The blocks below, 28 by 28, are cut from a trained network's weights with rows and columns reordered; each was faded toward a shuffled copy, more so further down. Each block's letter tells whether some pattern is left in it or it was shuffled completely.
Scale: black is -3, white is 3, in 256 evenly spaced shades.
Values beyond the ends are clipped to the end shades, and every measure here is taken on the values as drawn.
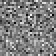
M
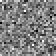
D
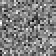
D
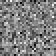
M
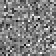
D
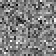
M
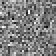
M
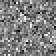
D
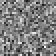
M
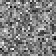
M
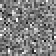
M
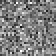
D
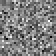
D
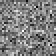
D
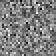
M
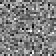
M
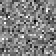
D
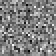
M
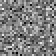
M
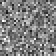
D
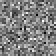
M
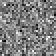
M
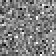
D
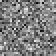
M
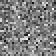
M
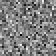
D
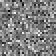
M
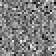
M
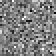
D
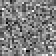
D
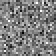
D
